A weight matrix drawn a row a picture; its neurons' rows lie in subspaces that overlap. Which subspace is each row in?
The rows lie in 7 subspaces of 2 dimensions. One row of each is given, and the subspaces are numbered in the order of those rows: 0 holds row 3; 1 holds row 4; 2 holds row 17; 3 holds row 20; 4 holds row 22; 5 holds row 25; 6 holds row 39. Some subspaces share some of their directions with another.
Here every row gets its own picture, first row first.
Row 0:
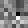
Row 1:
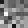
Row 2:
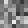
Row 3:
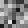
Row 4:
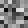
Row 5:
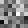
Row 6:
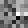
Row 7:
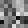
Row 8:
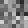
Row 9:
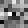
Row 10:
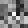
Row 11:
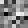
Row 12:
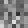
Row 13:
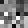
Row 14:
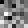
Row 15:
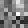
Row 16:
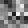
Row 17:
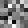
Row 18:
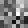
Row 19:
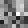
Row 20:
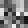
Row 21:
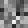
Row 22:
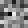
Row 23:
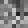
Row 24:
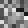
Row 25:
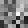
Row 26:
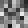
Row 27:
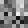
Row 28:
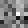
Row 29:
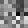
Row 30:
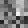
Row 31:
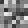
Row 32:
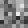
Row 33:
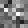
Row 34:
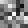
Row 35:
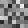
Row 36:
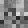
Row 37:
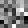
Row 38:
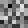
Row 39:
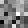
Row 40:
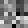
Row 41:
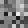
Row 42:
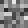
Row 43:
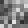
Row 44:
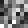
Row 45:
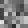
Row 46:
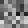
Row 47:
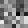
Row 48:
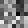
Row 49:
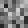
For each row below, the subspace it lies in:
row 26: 5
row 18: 5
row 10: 6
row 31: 4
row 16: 6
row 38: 2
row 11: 4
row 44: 0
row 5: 2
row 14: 6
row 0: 1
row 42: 4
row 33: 1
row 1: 6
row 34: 6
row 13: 6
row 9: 4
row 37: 1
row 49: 5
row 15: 1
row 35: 2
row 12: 0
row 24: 1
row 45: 3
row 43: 0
